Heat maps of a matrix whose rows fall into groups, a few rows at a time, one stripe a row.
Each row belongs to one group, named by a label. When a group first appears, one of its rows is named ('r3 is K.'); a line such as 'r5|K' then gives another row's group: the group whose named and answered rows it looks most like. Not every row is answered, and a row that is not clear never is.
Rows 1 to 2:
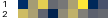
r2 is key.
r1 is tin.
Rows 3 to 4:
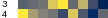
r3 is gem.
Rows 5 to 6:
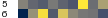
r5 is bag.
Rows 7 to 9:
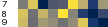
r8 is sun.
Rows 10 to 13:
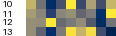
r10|bag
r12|sun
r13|gem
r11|bag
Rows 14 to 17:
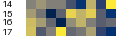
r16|key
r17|gem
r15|gem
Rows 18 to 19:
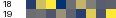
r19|bag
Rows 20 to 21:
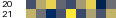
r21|bag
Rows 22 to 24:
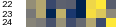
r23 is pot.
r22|pot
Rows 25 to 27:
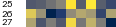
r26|key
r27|gem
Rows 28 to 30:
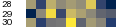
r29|tin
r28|gem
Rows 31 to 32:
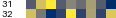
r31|tin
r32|bag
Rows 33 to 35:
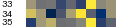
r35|tin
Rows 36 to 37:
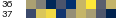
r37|tin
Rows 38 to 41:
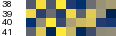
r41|pot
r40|tin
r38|pot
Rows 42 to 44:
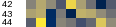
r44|pot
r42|sun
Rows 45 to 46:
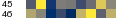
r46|key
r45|pot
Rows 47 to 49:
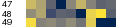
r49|gem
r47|key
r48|pot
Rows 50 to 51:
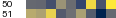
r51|sun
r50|bag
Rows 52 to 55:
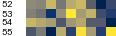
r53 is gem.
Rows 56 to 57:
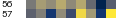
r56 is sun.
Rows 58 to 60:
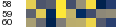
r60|gem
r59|pot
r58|gem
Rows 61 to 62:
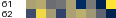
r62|tin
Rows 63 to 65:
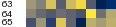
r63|sun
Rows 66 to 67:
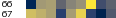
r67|sun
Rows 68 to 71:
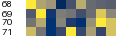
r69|pot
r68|key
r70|pot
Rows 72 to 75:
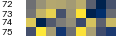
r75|tin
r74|bag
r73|sun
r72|sun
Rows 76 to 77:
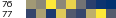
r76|sun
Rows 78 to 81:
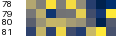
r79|key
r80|sun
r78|sun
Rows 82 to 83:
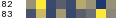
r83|pot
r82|key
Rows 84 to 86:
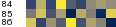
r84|pot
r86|gem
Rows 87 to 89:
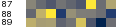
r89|sun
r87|bag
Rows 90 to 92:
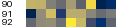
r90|gem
